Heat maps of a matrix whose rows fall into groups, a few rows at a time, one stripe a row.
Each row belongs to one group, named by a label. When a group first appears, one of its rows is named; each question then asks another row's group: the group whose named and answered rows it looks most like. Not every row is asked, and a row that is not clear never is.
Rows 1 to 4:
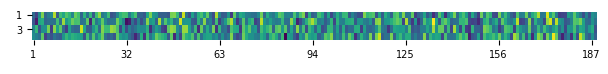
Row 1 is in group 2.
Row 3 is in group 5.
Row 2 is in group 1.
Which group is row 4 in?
1
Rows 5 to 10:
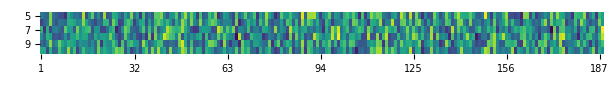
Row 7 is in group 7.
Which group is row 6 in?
2
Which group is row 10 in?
2
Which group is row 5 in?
2
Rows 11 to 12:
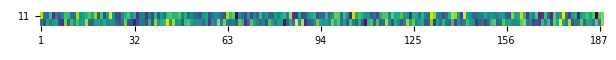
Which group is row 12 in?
1
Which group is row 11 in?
7
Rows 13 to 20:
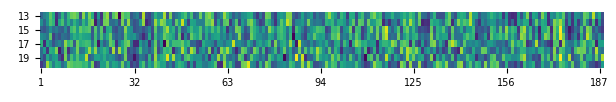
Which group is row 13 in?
2
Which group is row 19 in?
1
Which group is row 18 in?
5
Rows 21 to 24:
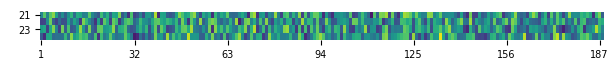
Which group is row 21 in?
5
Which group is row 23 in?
5
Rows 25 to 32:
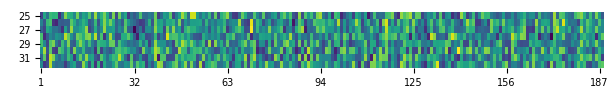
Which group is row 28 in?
7
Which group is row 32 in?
2
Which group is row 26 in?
1
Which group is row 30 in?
2
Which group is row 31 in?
5
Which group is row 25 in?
5
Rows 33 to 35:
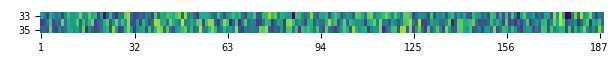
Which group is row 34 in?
2
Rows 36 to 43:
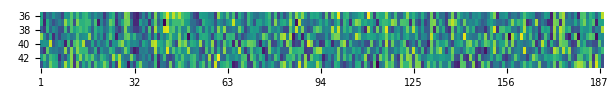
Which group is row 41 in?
1
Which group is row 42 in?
5
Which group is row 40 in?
2
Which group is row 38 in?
1
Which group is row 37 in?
7
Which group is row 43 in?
5
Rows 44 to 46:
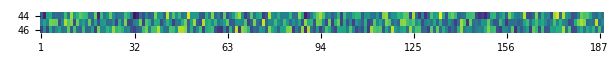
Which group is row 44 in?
1
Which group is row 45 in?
5
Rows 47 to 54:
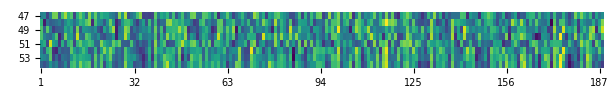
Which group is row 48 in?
7
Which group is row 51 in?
5
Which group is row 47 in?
5
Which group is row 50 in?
7
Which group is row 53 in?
1
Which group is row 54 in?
1
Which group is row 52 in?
1
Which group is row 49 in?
7
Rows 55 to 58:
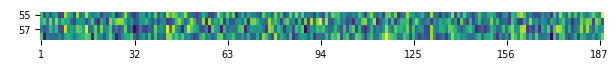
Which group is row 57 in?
1
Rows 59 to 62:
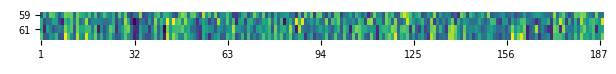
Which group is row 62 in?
7
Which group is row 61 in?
7
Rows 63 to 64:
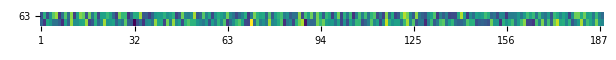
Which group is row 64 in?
1
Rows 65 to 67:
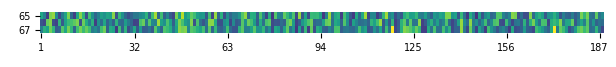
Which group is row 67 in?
5
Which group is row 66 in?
2
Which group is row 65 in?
5
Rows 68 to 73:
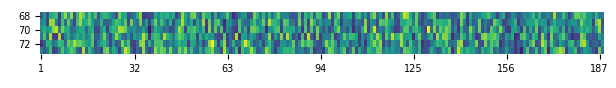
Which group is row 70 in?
5
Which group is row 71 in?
2
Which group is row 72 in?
2
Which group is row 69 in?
5
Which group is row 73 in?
2
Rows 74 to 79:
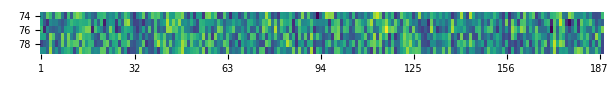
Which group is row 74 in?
2
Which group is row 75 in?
7
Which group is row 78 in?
2
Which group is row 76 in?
7
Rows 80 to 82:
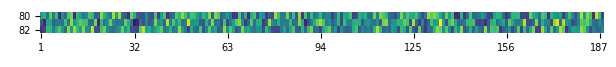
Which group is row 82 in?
2
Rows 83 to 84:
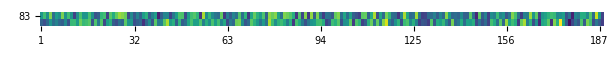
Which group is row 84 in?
1
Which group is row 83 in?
5
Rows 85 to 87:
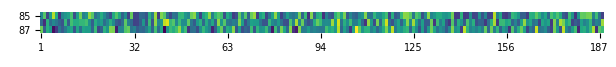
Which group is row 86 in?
1
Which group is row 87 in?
7
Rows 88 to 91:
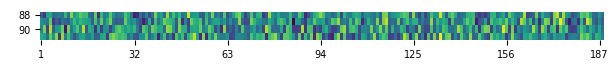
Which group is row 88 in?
1
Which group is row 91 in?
5
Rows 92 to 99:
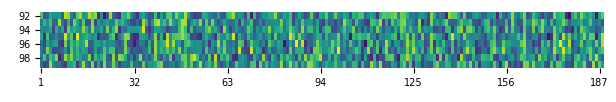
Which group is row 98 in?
5
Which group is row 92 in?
7
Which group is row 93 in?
2
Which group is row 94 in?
2
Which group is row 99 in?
2
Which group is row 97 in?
1
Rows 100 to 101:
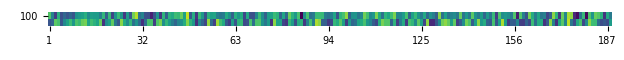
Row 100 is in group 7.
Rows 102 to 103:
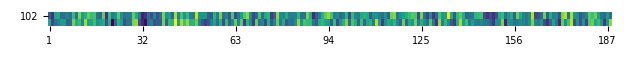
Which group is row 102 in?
1
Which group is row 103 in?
7
